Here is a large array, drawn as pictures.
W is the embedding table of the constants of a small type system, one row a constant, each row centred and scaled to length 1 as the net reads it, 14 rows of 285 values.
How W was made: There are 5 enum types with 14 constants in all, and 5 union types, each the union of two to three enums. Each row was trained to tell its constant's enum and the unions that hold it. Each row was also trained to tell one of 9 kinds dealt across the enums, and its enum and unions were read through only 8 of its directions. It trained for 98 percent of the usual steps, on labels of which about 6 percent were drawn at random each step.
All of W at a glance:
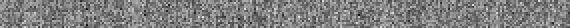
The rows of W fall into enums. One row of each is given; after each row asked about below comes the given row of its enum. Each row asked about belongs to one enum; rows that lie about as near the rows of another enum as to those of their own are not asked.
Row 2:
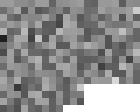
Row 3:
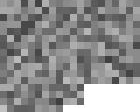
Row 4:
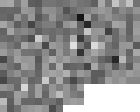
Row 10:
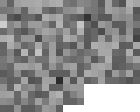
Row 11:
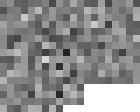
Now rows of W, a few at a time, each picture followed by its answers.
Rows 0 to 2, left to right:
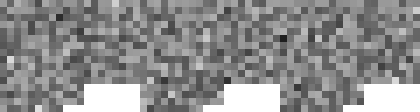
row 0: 3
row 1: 10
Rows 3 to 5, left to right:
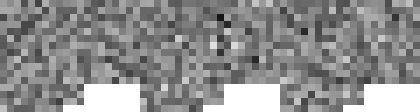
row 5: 11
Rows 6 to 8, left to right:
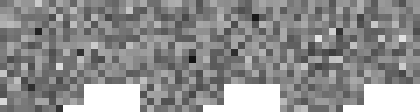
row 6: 10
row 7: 10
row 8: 2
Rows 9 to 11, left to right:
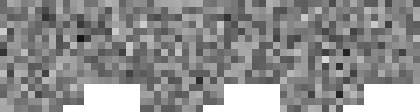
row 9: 2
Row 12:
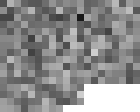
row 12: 4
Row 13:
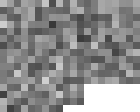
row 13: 2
